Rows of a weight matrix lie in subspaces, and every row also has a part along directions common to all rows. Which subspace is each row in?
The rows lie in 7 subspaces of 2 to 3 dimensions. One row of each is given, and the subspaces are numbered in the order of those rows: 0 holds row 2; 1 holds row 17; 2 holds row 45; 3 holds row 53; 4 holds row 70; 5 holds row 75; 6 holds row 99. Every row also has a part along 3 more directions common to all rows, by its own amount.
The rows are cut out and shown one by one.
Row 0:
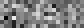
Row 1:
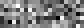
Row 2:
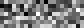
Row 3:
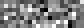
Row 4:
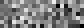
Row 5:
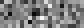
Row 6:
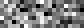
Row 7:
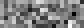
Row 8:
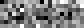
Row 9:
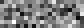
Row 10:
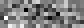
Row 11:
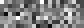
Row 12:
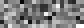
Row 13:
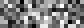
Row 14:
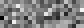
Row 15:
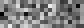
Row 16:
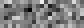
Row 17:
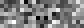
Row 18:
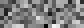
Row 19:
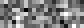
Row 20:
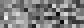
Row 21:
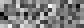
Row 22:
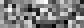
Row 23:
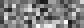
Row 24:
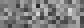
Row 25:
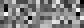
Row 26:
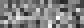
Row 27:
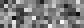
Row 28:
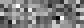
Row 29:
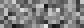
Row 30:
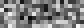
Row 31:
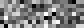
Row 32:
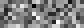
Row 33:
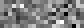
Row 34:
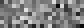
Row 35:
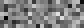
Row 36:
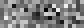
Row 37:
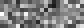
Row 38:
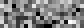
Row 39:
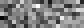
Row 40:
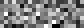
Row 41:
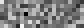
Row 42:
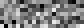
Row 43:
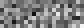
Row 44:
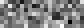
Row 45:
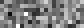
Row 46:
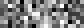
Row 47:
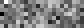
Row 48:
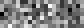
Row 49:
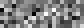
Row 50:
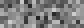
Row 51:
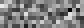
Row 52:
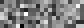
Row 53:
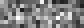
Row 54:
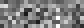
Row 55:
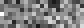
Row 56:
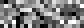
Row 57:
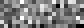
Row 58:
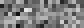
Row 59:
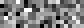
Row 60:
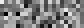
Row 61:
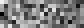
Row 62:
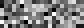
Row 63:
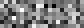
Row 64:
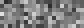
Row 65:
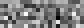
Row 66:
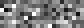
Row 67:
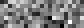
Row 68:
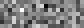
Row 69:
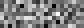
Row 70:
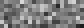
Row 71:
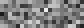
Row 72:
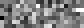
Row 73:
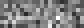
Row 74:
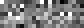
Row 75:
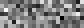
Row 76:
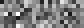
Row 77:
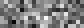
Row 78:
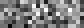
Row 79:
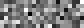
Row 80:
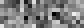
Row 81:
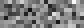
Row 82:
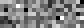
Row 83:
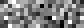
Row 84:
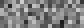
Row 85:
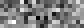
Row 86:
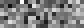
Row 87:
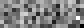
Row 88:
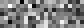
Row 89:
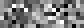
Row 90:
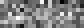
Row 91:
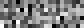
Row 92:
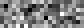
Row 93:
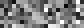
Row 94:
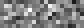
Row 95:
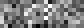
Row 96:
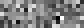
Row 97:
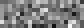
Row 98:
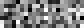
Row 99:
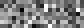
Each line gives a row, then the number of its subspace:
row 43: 4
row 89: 6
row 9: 0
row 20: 6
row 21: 2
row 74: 3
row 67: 1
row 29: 6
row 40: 6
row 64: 2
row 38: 0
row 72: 5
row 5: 2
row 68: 6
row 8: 3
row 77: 1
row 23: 0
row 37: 2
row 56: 0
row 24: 2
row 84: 1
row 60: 3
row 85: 1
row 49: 4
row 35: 5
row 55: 2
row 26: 3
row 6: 5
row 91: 5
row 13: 1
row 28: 5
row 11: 3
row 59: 3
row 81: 0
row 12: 4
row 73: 3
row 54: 3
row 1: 5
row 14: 5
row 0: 6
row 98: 5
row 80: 1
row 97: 0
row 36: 6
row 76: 3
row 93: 6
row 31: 4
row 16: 0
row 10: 6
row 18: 6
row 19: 6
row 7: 0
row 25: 5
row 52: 2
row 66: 4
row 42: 4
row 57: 4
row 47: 2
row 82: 5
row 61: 2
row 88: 1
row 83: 1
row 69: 5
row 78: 2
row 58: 3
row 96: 5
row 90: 3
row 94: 0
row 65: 3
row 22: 0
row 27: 6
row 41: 2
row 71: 2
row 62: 4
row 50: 1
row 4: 4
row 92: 0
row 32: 6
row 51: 0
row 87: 4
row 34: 4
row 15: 2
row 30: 4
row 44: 1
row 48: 2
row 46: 1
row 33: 6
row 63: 6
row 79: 5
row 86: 1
